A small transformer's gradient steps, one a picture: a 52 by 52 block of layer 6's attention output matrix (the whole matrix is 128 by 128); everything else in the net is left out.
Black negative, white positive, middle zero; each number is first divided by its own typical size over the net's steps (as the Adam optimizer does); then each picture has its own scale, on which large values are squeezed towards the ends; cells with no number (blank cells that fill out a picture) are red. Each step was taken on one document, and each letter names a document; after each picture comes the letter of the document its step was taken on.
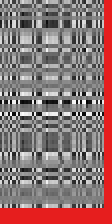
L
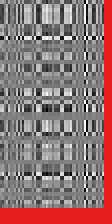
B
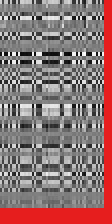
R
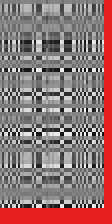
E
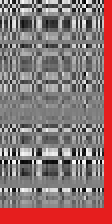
L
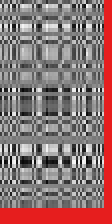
L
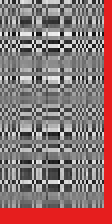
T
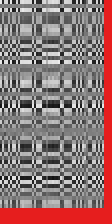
T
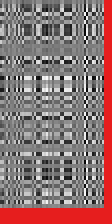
E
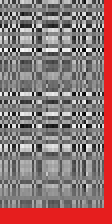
R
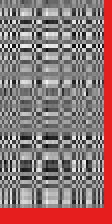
L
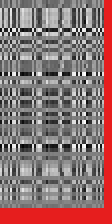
L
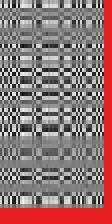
E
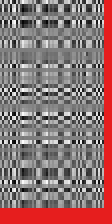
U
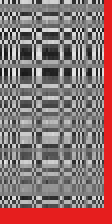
E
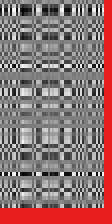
U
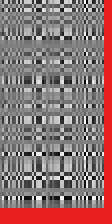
B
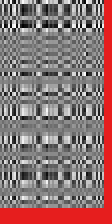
U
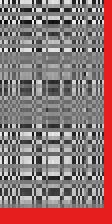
R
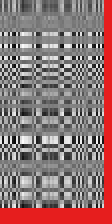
U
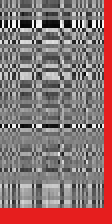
L
